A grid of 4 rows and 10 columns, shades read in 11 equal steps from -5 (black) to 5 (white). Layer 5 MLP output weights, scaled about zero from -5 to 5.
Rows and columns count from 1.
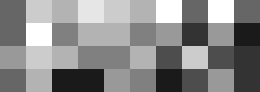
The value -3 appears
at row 2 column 8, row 3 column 10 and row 4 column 10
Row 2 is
-1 5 0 2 2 0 1 -3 1 -4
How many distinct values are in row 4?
7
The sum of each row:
21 3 4 -14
